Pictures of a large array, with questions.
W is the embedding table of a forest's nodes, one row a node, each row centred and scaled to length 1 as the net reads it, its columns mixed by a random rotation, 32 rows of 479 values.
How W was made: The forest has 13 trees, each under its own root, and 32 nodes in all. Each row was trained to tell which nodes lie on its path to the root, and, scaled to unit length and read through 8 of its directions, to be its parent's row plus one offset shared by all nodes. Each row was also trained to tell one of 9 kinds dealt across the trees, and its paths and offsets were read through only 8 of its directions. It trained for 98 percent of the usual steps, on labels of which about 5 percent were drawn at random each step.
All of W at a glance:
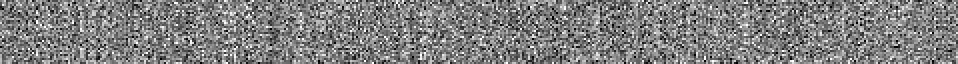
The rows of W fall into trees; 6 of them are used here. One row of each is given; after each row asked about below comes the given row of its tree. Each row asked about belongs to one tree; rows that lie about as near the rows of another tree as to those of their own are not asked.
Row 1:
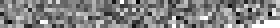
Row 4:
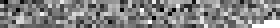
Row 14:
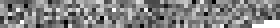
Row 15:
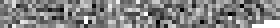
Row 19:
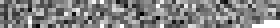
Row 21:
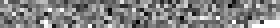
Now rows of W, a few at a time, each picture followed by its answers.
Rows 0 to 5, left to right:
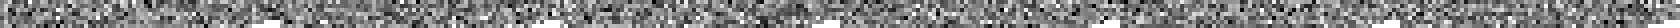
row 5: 21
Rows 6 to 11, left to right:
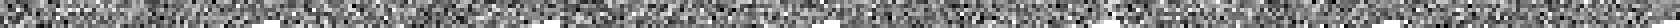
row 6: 14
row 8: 4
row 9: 1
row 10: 14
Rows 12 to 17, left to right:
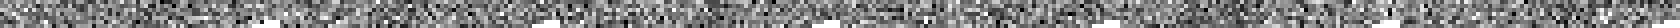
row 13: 4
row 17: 4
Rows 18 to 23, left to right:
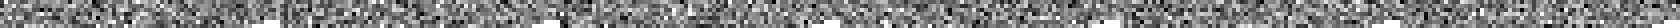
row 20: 14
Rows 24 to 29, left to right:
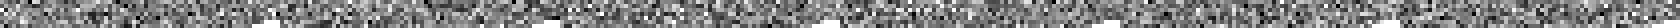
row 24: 19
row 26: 19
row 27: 14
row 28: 19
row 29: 19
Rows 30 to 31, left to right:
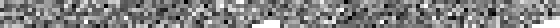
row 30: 15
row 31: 21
